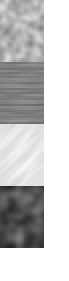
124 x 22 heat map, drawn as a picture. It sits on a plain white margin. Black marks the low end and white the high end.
It is made of 4 by 1 panels. Panel 1,1: high, blotchy. Panel 2,1: middling, streaked across, faint in contrast. Panel 3,1: very high, slanting up to the right, faint in contrast. Panel 4,1: low, blotchy.
